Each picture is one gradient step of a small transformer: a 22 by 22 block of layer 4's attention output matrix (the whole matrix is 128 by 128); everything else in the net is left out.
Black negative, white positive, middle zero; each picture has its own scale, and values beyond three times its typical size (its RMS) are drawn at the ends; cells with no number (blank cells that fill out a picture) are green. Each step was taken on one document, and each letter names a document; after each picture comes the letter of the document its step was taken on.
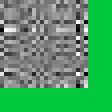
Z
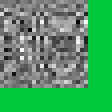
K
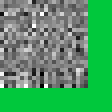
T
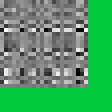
Z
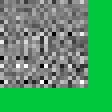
T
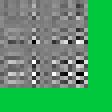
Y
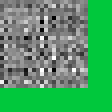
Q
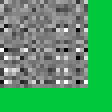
Z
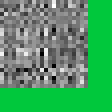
T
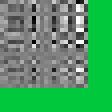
Y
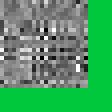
K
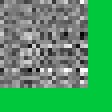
K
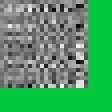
Q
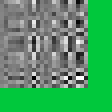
Y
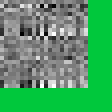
K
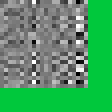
Y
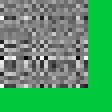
K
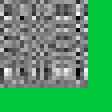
Z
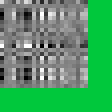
Q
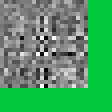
Q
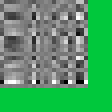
Y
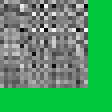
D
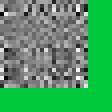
Z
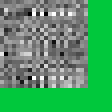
D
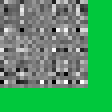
Z
